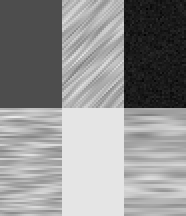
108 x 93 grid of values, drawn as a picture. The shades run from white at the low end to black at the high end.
It is made of 2 by 3 panels. Panel 1,1: high, flat. Panel 1,2: low, slanting up to the right. Panel 1,3: very high, fine-grained, faint in contrast. Panel 2,1: low, streaked across. Panel 2,2: very low, flat. Panel 2,3: low, streaked across.
